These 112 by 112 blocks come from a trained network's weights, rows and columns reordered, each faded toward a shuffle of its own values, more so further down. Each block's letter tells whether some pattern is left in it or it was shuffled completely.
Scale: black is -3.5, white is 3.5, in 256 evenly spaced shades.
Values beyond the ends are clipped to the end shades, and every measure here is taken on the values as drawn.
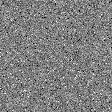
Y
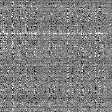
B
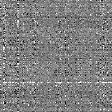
B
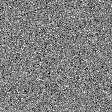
Y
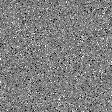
Y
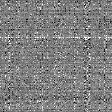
B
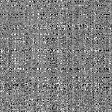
B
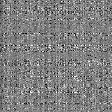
B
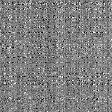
B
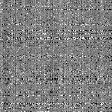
B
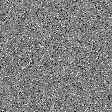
Y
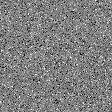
Y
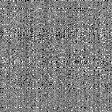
B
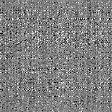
B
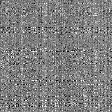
B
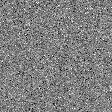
Y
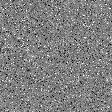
Y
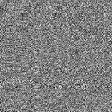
B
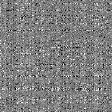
B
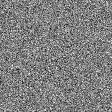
Y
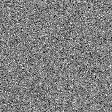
Y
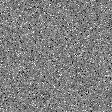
Y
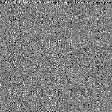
B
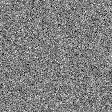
Y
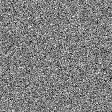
Y
